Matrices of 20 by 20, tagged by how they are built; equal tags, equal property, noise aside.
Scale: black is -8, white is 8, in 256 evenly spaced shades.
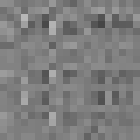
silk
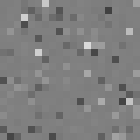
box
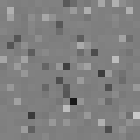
box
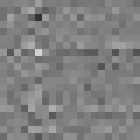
silk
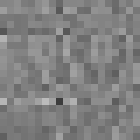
silk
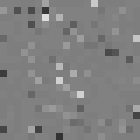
box
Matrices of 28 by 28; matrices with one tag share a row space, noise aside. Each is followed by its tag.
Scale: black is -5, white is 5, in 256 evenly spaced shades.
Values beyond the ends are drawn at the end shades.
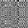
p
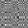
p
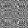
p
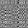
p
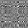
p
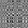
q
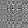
q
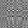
q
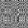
p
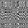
p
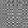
q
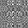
q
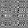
p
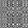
q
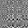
q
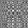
q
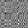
p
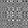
q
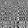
p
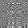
q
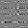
p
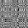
p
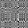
p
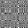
p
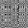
p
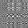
q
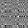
p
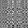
q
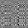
p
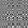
q
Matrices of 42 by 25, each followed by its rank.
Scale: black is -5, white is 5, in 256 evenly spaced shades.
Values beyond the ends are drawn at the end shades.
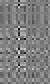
two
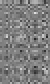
three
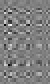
two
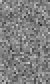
full rank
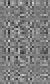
three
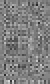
five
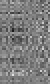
three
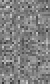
five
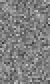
full rank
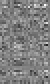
five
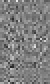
five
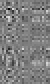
three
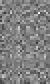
five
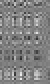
two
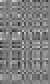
two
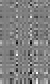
two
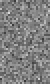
full rank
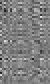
three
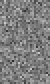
full rank
